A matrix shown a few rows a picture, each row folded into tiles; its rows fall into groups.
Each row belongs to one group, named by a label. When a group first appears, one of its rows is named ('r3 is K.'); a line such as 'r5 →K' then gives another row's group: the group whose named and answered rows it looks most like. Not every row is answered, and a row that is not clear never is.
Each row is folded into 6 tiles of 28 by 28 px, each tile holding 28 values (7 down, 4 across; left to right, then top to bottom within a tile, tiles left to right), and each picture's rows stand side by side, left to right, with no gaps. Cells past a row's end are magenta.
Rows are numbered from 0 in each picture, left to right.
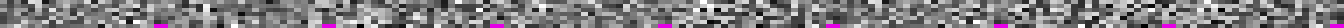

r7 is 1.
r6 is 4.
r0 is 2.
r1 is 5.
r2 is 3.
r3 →1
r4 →1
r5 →2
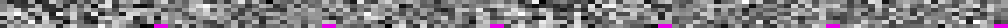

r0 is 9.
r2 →5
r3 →9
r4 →2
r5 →2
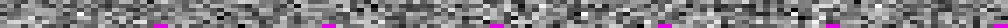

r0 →3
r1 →1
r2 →4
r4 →5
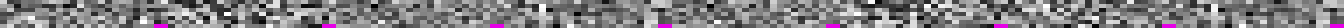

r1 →9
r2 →2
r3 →5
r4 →2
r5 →9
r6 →3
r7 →5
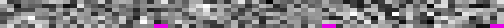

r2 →9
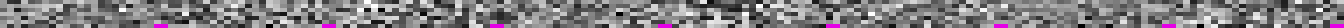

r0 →1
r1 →2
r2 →1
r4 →9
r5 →2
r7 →3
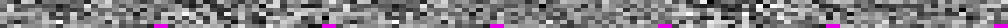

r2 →9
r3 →2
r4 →9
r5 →5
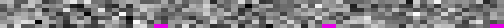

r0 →1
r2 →4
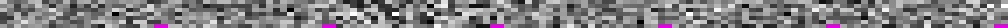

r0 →4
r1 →5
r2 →9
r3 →5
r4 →1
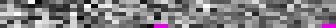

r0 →9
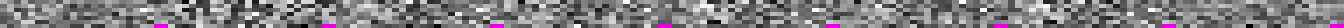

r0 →4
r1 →4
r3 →4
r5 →3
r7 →1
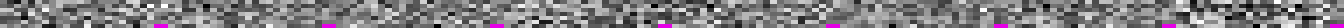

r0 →2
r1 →4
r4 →2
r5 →5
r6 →4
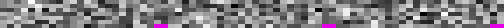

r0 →1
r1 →5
